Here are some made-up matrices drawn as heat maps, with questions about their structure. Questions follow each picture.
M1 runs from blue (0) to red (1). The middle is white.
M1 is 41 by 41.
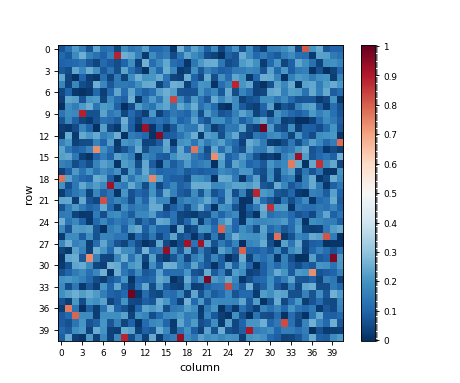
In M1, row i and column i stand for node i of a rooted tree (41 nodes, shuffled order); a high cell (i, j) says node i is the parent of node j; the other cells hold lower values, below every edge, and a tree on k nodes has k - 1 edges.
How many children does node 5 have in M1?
1
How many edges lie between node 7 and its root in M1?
4
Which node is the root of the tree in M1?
11
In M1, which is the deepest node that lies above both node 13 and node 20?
27
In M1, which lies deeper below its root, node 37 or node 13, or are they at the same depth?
node 37
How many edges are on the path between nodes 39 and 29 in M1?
1
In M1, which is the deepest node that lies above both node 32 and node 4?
29
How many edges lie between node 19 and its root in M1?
3
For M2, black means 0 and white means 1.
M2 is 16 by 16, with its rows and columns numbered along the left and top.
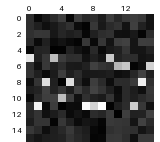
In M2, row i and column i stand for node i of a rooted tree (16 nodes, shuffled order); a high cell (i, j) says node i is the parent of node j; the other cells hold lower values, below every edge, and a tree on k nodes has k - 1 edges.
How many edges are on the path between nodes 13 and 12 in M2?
3
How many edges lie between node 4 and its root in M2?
5
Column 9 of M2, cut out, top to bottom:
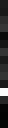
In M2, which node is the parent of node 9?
11
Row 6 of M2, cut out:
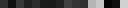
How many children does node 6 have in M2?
3
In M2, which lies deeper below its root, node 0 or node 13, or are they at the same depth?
node 0
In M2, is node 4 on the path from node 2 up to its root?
no
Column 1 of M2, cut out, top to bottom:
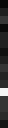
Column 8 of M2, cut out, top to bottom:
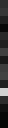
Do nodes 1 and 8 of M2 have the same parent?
yes
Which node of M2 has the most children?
11
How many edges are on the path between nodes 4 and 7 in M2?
5
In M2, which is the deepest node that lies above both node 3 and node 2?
8
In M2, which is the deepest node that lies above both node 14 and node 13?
11
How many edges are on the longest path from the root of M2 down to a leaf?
5
